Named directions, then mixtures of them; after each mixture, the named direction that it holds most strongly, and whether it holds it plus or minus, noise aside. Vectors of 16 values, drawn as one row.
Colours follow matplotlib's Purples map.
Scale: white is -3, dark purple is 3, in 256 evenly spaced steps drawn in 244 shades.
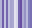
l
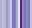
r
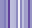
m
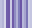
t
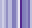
r, plus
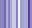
m, plus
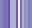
m, plus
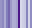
r, minus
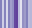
l, minus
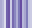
t, plus
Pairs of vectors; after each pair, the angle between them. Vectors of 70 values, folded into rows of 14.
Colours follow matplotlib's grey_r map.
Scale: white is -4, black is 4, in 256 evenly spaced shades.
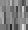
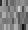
partly opposed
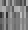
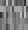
nearly parallel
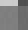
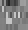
partly opposed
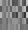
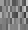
nearly parallel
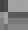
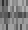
partly aligned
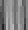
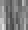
nearly opposite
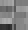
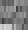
nearly opposite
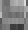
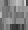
nearly parallel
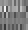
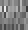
nearly parallel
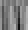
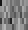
partly opposed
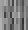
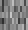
partly opposed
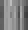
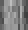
nearly parallel
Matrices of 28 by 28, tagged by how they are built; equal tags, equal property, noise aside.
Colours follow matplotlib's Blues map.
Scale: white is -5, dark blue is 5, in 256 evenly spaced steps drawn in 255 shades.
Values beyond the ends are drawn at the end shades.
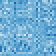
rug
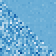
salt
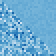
salt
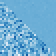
salt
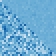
salt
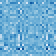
rug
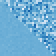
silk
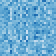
rug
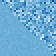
silk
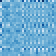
rug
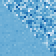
silk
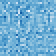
rug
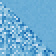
salt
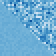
silk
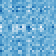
rug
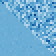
silk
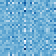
rug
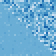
silk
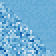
salt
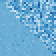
silk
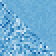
salt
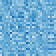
rug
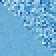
silk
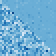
salt
